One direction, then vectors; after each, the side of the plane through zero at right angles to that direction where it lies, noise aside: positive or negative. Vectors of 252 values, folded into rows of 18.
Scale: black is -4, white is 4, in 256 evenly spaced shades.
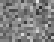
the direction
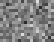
positive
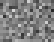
negative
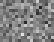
positive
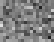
positive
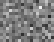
negative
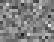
negative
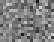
negative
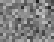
negative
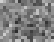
negative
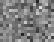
negative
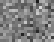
negative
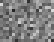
positive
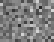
positive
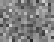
negative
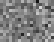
negative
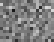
positive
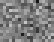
negative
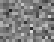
positive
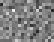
negative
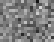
negative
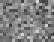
positive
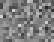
negative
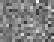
positive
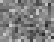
negative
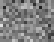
positive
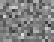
positive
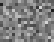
negative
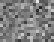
positive
